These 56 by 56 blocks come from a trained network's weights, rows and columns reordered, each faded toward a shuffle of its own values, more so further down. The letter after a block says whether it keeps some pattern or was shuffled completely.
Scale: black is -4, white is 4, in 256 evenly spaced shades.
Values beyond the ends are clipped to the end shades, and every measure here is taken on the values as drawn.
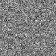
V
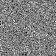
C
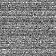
V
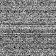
V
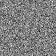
C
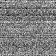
V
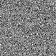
C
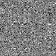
V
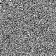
C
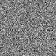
V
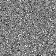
C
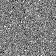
C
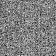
V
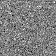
C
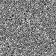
C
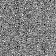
V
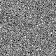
C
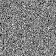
V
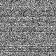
V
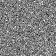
C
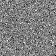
C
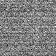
V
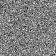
C
